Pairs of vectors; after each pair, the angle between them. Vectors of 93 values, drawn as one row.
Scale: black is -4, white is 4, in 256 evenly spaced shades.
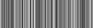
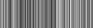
orthogonal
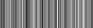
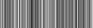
partly opposed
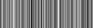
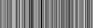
partly aligned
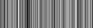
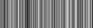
nearly parallel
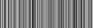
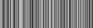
orthogonal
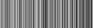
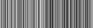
partly aligned
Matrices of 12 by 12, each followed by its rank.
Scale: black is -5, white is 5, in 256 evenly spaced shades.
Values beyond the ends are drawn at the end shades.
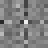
two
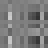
one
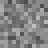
full rank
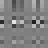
one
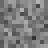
full rank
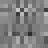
two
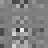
two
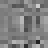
two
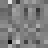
two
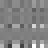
one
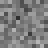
full rank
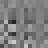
two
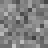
full rank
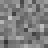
full rank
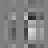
one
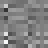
two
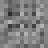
two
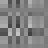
one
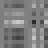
one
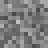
full rank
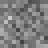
full rank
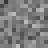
full rank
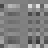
one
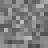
full rank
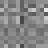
two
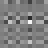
one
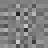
two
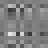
one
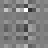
one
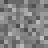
full rank
